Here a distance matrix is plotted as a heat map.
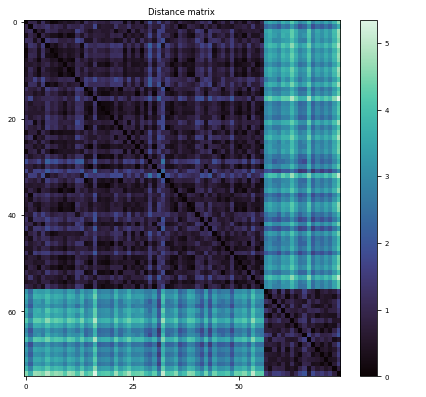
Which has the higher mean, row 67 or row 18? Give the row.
67
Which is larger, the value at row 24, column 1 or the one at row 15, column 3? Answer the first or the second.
the first
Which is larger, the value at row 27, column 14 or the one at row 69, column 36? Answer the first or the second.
the second
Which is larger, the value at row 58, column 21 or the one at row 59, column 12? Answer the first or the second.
the first
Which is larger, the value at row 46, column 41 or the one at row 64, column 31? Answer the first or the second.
the second
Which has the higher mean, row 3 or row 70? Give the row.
70
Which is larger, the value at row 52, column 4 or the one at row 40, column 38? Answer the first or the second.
the second
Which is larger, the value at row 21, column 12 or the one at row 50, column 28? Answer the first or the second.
the first
